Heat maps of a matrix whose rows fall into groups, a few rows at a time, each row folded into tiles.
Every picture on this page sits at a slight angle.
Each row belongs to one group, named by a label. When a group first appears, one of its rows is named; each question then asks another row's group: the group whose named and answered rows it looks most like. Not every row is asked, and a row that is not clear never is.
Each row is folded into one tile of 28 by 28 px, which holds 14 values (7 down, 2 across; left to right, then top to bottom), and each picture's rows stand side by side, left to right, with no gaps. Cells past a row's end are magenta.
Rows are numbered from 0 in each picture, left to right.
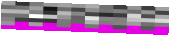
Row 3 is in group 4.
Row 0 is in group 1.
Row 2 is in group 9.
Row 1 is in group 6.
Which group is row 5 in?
6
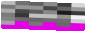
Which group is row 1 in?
6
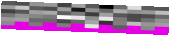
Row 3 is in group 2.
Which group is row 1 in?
9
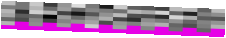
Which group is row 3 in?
2
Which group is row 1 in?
1
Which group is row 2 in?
4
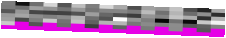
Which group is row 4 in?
4
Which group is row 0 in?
2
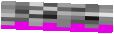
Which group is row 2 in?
9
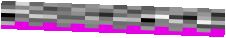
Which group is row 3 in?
4
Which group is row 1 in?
6
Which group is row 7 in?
6
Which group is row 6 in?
4
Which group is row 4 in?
6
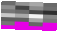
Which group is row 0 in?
6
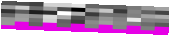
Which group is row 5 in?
9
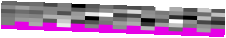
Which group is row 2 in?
2
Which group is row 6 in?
4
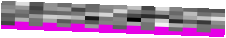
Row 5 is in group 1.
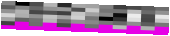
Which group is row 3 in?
1
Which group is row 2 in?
6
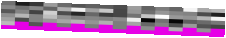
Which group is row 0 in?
2
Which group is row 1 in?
6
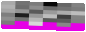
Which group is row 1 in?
2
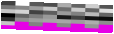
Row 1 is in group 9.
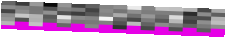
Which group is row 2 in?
4
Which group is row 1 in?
2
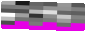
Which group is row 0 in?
4
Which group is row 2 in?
4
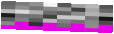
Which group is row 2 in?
6
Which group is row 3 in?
1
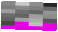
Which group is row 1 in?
2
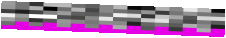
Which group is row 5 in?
6
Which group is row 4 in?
1
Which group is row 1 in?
6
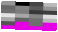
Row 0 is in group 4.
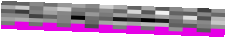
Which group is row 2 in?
1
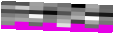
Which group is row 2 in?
2
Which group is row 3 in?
4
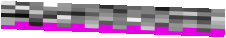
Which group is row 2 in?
4
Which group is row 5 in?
2
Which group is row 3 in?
2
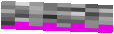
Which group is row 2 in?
9
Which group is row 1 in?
1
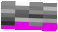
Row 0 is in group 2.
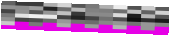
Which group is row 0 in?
2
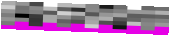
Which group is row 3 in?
2
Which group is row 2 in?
9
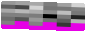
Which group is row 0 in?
9
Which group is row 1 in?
1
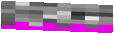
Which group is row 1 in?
2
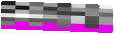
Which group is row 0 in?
6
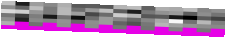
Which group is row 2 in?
1
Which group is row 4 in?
9
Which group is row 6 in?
4
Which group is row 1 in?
1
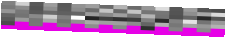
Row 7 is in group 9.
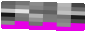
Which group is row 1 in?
4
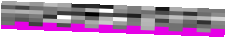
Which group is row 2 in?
4
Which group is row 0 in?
9
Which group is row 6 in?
9
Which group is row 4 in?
4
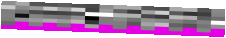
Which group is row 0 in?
1
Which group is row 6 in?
9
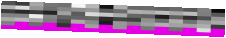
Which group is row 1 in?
4
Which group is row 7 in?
2
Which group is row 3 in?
1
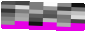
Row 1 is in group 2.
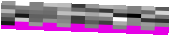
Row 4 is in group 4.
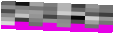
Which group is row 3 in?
4
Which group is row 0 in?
2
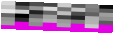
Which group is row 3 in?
2
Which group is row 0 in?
1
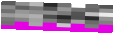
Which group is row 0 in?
6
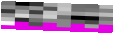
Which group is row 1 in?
6
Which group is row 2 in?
1
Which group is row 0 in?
2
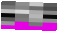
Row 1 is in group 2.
